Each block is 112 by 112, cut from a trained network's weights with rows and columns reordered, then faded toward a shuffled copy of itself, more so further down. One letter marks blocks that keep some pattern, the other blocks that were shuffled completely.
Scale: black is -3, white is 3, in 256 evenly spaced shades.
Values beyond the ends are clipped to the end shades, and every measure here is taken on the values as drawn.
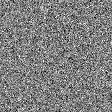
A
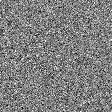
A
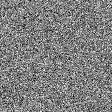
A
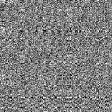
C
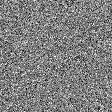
A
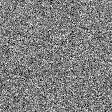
A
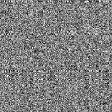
C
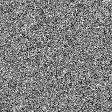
A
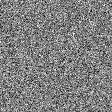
A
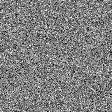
A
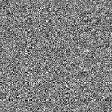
C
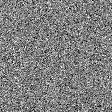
A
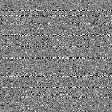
C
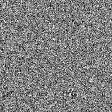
C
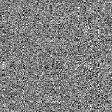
C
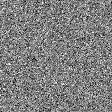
A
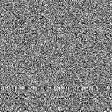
C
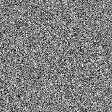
C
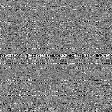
C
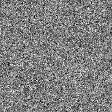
C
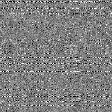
C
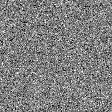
A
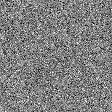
A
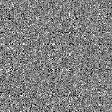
C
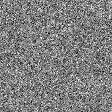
A
